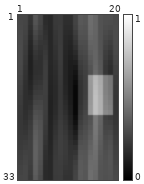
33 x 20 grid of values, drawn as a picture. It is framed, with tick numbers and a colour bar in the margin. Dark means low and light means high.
An odd patch, higher than its surroundings, sits in the middle right. The middle right is the ninth with the highest average. The centre is the ninth with the lowest average. The values are skewed, with a long tail toward high values. Values change most from cell to cell in the middle right. Streaks run downward.
